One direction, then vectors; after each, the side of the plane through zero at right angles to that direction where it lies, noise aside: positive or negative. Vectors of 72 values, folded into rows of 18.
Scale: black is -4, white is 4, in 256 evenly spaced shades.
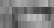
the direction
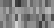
negative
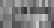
positive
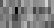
positive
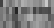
positive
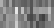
negative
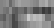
positive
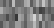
positive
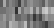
negative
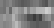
negative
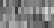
negative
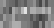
negative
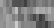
negative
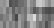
positive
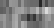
negative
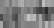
positive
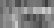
negative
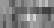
positive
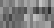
positive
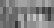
positive
